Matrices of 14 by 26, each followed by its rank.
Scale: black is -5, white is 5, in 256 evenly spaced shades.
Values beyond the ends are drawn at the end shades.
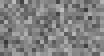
full rank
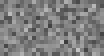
full rank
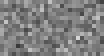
full rank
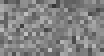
full rank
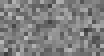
full rank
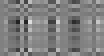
one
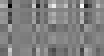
one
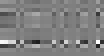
one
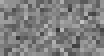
full rank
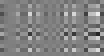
one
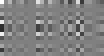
one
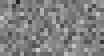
full rank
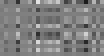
one
